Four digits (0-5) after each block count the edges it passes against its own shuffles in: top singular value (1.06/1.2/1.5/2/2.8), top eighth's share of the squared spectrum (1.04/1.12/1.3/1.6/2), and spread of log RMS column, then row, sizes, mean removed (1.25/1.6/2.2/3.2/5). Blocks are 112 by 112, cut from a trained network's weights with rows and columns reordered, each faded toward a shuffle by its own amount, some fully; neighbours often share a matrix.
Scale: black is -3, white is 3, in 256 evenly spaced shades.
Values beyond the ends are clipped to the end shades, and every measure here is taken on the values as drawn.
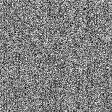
2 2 0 0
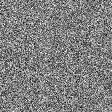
0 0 0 0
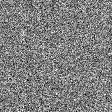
0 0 0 0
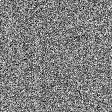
1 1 0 0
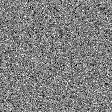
2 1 0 0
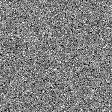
0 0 0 0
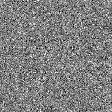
3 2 0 1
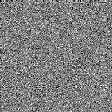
4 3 1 2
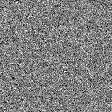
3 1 0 0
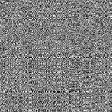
5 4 2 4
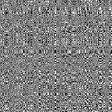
5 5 4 4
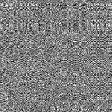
5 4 2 3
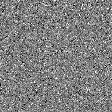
3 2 0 1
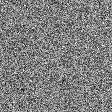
0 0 0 0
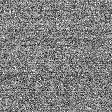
2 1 0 0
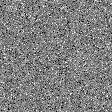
0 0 0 0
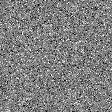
1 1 0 0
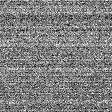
4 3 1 2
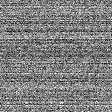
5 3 1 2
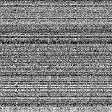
5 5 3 4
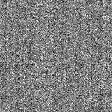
3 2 0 1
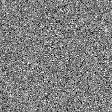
2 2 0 0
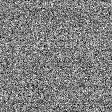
1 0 0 0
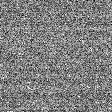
2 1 0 0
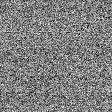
1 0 0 0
